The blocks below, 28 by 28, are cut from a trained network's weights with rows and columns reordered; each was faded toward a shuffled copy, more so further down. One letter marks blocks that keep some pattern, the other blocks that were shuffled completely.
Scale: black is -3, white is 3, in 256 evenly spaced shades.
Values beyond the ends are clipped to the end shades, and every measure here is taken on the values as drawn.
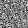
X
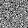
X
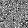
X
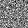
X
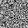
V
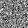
X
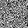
X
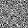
V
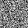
X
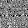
V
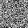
V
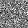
X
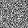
V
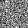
V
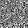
V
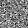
X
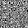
V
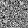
V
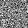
X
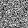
X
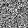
V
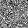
X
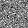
X
